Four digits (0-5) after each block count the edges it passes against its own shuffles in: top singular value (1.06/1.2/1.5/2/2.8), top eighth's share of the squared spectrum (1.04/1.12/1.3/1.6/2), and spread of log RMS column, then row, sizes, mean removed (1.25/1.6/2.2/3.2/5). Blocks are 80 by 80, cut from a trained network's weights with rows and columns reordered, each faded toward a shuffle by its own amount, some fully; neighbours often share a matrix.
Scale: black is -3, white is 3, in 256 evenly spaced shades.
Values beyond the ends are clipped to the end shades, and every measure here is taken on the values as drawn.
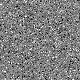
0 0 0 0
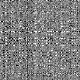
3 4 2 4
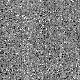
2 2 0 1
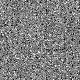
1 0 0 0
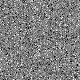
0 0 0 0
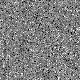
0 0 0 0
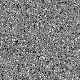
0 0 0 0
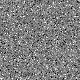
0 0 0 0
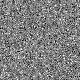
1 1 0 0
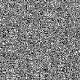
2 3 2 1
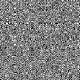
3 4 2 2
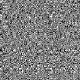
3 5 2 3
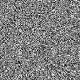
3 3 1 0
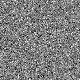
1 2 0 0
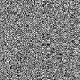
4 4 2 2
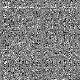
3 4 3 1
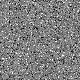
1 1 0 0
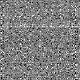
3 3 3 1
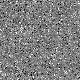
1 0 1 0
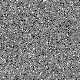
1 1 1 0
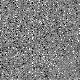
2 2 2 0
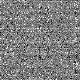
2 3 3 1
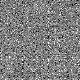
3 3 2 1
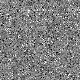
1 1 1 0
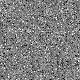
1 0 0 0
